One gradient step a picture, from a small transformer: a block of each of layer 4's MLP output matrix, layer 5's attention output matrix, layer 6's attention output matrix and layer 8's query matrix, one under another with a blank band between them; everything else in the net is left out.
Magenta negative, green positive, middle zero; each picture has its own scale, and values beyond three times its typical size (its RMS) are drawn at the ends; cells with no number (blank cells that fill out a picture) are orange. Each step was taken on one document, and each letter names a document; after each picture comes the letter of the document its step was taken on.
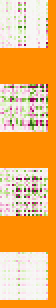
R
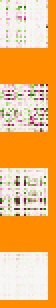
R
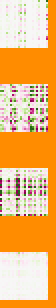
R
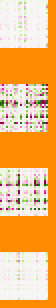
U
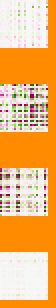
R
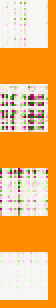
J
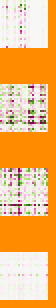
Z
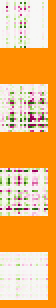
Z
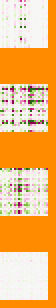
Z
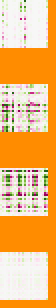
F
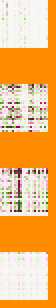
J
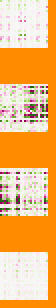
R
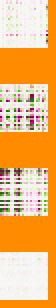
F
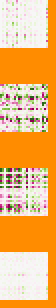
F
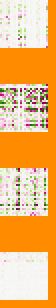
U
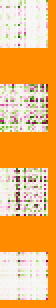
U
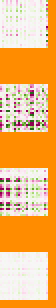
F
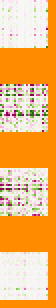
F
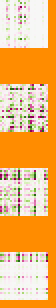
Z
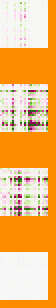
Z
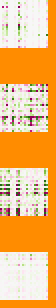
U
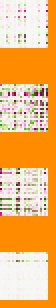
R
